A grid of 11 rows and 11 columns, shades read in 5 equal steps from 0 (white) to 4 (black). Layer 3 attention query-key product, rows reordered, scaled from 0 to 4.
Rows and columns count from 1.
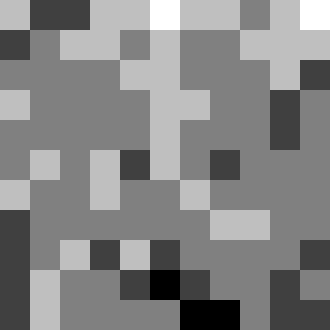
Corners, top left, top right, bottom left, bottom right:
1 0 3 3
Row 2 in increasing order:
1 1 1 1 1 1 2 2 2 2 3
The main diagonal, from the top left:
1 2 2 2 2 1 1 1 2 3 3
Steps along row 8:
down same same same same same down same up same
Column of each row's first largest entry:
2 1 11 10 10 5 2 1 1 6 7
